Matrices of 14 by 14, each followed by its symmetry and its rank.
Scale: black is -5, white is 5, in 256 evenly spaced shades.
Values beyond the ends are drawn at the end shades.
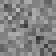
symmetric, full rank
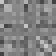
symmetric, rank three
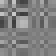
symmetric, rank one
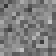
symmetric, full rank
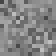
symmetric, full rank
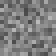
neither, full rank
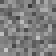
neither, full rank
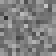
neither, full rank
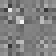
symmetric, rank two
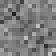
symmetric, full rank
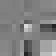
symmetric, rank one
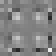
symmetric, rank two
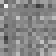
symmetric, rank three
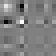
symmetric, rank one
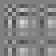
symmetric, rank one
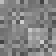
symmetric, rank three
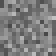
neither, full rank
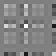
symmetric, rank one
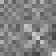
symmetric, rank three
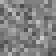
neither, full rank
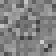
symmetric, full rank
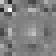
symmetric, rank two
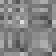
symmetric, rank two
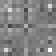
symmetric, rank two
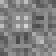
symmetric, rank three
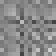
symmetric, rank three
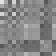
symmetric, rank two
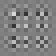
symmetric, rank one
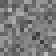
symmetric, full rank
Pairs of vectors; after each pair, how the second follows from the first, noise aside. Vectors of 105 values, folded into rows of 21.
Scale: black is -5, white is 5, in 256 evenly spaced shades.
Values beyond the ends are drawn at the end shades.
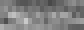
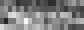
scaled up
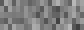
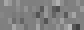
partly zeroed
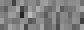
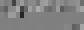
partly zeroed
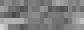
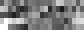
scaled up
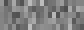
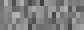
negated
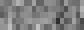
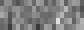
negated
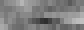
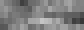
negated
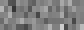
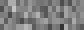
negated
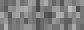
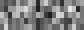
scaled up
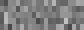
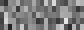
scaled up
